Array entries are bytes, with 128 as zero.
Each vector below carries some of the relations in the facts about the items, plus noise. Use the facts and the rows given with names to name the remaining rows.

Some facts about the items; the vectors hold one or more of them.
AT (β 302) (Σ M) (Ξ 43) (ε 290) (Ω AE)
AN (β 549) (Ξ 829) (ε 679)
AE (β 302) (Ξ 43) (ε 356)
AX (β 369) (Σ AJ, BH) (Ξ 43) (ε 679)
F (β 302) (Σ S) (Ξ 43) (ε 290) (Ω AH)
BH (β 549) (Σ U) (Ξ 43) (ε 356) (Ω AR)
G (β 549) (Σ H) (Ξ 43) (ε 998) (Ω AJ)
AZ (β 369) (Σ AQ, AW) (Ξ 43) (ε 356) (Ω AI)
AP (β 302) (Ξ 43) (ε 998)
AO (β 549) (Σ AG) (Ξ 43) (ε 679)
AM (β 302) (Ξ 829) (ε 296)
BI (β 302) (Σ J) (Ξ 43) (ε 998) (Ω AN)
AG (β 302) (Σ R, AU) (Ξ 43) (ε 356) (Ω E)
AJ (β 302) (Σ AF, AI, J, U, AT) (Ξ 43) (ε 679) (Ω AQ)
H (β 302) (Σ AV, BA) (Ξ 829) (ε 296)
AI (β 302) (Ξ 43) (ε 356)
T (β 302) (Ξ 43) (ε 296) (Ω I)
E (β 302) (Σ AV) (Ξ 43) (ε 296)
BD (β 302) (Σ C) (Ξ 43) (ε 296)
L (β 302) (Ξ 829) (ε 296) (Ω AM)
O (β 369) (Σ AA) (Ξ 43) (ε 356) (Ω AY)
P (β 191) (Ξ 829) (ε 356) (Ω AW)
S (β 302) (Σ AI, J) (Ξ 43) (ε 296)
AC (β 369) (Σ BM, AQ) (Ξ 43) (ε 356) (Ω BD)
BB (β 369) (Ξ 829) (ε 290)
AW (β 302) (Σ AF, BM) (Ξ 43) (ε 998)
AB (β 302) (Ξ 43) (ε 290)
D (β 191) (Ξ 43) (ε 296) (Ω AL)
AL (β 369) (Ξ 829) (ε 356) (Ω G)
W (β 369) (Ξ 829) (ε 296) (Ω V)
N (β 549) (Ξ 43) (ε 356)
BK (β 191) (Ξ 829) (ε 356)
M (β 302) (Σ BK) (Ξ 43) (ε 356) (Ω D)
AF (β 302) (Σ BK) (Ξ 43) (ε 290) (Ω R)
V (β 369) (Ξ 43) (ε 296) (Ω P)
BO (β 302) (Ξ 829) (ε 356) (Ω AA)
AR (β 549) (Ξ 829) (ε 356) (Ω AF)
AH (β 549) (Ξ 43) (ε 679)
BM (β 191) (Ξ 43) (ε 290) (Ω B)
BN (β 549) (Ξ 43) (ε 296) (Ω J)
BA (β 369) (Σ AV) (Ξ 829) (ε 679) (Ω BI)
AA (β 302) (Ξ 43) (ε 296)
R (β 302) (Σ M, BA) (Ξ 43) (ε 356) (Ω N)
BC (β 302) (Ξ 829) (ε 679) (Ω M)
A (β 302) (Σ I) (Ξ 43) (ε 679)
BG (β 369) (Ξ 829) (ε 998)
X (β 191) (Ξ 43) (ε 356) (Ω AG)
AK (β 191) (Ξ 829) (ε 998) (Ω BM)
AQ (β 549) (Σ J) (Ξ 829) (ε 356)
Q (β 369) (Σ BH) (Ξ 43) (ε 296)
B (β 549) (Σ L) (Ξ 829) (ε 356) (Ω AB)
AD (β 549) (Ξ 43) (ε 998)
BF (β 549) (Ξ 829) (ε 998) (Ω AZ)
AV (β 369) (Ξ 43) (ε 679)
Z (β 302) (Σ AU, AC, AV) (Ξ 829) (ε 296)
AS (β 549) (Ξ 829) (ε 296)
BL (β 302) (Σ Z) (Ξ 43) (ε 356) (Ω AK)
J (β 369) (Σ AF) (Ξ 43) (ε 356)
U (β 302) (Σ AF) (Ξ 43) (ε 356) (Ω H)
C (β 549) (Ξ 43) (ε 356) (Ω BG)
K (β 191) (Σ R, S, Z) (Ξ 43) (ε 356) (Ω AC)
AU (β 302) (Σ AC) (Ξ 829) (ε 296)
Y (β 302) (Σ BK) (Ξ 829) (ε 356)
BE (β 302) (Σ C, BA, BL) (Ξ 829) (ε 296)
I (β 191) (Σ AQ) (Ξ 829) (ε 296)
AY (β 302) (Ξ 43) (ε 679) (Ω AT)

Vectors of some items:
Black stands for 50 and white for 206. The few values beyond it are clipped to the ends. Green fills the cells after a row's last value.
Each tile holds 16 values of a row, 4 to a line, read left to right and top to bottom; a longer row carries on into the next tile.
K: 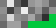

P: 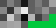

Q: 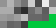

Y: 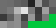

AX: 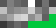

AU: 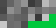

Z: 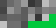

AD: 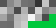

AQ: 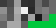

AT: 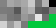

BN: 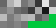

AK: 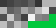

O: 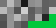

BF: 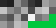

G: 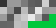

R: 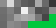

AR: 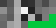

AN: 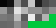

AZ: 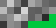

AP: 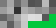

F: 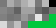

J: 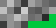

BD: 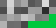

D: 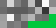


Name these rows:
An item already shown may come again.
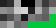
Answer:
B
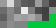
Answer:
AE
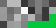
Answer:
N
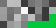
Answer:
N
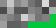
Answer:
S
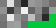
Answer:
X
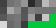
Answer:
BE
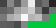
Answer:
A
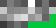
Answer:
AX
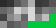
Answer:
BC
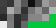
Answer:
L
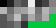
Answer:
BA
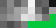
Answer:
AJ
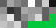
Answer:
BM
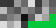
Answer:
BB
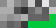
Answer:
Q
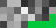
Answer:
C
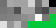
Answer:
AB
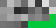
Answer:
V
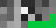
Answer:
AR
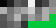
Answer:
BA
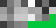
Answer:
AH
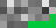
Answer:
E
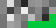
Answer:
X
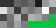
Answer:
BG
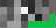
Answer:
AQ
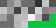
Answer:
AD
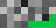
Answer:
O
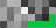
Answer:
BH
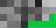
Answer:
W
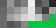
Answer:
AY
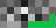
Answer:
BK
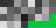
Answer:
BB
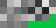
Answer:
BN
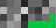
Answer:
AL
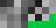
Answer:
AS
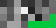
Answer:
AQ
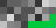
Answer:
I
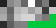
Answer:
AO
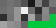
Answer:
BO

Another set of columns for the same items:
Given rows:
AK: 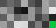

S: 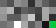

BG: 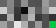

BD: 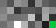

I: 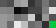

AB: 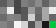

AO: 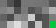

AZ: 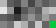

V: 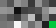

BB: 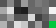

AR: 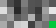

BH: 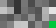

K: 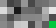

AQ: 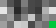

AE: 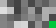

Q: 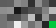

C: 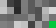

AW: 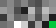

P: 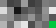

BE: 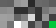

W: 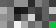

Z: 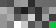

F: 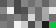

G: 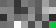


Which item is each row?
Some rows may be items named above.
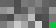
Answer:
AX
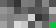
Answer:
AN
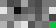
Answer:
BK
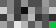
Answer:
BG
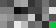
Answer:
I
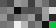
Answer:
D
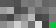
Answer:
AV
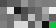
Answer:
BM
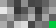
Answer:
Y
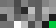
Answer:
AP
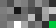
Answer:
BN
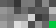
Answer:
AN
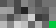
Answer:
BA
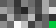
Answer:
BF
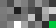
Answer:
BN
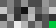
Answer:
BG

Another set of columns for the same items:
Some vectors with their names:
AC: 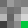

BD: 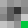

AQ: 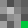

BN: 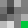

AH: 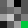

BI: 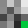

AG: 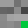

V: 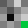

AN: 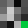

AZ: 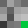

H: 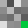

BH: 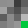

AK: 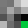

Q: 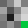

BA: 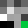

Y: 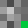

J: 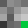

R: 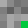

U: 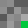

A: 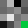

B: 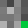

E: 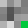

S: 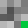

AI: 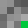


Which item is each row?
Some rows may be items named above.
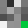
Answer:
AS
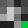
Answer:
BC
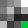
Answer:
BF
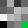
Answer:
AV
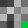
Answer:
AL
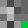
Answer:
BK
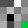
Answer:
W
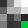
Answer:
BG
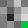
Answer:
Q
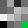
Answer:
AV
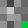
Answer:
Y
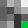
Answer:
AP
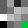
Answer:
AV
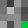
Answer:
BO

